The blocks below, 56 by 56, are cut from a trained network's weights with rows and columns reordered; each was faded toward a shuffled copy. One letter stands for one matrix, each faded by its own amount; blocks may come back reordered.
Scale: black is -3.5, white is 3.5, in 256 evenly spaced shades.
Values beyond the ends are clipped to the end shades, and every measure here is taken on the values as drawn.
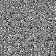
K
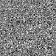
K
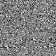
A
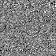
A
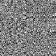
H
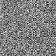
H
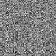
H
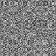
H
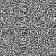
H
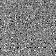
A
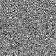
K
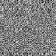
H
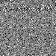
A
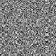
H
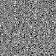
K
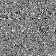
A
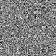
H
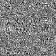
K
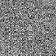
K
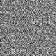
H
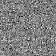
A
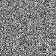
H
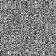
H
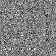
K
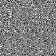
K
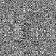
K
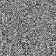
K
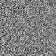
H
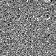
K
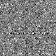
A
